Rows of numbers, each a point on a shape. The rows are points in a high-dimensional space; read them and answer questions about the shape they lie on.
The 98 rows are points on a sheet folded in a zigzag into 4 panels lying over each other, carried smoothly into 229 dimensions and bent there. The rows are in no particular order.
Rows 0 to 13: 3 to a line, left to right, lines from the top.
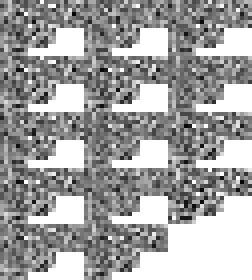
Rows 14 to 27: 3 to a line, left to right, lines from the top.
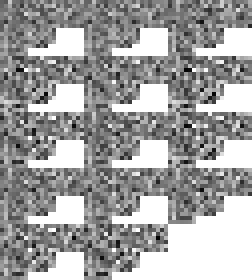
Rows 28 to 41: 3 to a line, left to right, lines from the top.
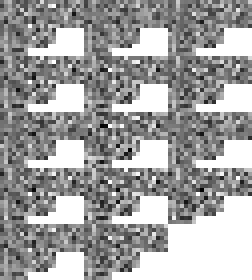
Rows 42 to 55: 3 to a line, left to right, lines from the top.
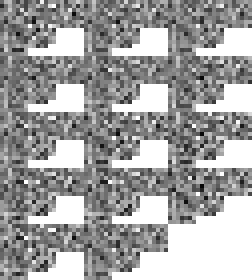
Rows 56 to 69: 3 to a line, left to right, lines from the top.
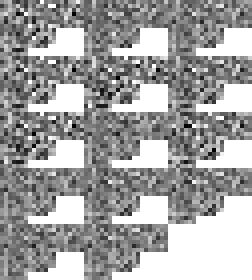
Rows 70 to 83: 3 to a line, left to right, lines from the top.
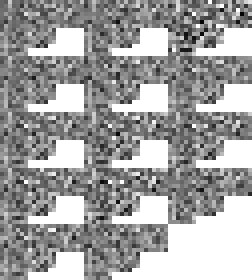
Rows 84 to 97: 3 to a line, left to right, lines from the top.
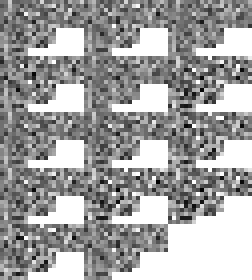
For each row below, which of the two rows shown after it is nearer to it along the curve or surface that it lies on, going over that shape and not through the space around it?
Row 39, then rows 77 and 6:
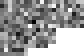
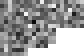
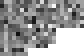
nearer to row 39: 6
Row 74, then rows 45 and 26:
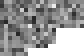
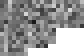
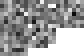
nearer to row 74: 26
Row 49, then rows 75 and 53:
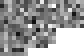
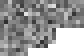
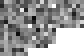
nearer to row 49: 53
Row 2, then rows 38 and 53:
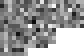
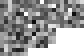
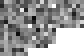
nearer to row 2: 53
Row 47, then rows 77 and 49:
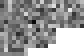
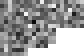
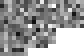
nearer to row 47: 77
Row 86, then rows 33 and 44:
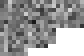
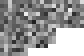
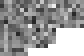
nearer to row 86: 33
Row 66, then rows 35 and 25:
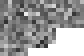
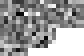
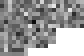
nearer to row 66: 35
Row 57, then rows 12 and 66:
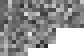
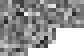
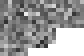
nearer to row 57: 66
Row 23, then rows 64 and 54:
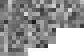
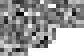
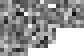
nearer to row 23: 54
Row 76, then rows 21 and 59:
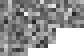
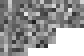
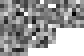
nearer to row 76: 21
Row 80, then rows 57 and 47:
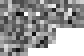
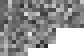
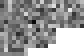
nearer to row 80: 57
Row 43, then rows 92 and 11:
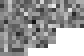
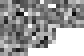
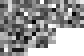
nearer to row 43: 11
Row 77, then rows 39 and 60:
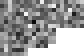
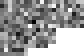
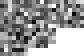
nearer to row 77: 60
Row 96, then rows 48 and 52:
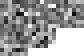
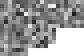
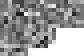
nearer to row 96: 48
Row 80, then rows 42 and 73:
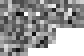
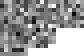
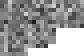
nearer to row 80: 73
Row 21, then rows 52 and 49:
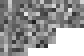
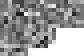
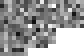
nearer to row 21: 52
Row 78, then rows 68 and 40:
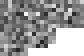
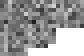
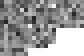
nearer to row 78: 68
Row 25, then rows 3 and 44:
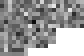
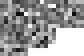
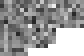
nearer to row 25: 44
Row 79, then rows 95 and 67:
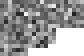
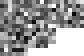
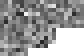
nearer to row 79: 67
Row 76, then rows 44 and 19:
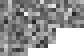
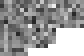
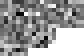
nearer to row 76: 19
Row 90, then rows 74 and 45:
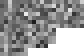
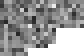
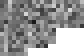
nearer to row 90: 45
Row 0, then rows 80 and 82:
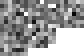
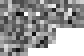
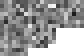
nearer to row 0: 82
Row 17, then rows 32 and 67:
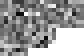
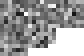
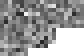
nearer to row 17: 67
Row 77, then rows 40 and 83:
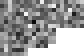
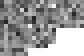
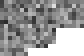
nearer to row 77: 40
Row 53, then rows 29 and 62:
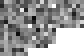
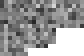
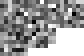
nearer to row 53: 62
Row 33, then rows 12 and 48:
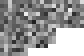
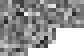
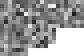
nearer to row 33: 48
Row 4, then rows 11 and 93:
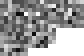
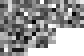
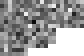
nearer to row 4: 93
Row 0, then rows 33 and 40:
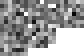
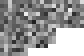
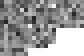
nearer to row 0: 40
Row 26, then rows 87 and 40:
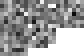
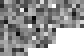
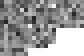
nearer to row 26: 40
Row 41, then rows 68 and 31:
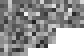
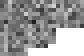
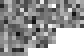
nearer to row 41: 68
